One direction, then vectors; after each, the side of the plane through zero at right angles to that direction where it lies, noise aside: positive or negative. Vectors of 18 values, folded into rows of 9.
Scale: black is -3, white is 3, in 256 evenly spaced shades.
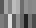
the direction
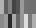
negative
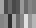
negative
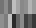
positive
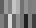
positive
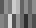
positive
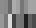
positive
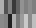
negative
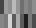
positive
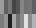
negative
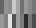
positive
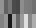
negative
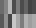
negative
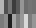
negative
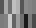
positive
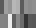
positive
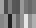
negative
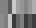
positive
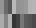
positive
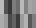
negative
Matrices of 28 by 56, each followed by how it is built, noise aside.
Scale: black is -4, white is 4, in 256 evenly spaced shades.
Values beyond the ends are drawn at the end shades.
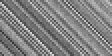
Toeplitz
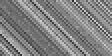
Toeplitz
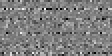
uneven rows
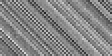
Toeplitz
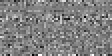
uneven rows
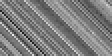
Toeplitz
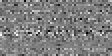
uneven rows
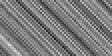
Toeplitz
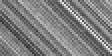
Toeplitz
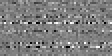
uneven rows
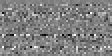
uneven rows
